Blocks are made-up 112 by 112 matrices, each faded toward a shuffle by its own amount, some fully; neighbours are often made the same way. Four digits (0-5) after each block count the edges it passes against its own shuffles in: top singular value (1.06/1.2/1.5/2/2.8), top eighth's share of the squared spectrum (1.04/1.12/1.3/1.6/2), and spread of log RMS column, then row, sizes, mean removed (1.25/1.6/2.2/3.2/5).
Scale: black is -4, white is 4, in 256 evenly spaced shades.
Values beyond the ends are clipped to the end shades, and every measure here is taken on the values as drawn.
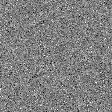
0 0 1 0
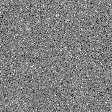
0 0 0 0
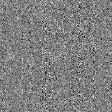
1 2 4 0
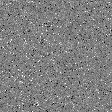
1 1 0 0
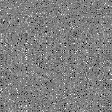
3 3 2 1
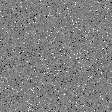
0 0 0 0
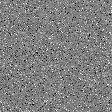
0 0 0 0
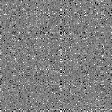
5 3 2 2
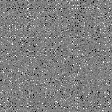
4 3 2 2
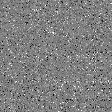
3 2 0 1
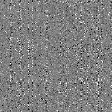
4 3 3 1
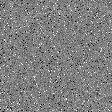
2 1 1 0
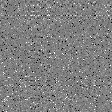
4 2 1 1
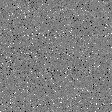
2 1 0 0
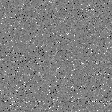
3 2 0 1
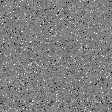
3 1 0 0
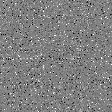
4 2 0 1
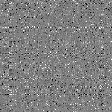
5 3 2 2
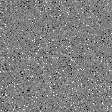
3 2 0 1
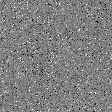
0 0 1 0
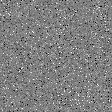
0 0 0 0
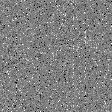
1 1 2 0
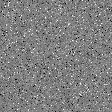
0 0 0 0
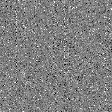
3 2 2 0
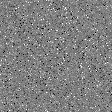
0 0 0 0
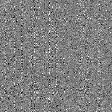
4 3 3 1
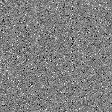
2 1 1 0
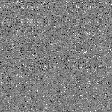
4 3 1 2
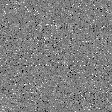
3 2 0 1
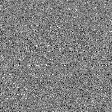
1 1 0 3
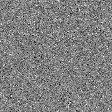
0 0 0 1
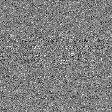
1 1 0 3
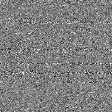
1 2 0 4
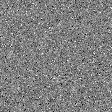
0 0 0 1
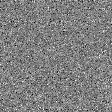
0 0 0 2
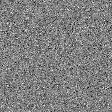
0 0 0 2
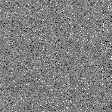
1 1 2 0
